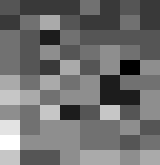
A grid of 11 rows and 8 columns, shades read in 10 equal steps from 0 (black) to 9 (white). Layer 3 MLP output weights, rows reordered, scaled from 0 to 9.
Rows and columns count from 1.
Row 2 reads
2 4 6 3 2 2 4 2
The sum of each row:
20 25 24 31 28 34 34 35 38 39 41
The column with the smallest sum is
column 7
